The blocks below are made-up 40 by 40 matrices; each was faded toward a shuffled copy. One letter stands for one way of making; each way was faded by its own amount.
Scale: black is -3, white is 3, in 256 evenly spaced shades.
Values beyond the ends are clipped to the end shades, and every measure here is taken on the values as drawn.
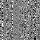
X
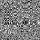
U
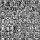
U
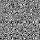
U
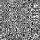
U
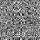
U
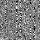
X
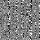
X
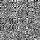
U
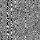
X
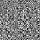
U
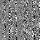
X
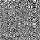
U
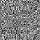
U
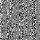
X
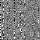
X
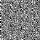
X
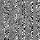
X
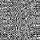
U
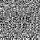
U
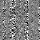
X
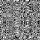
U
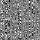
X
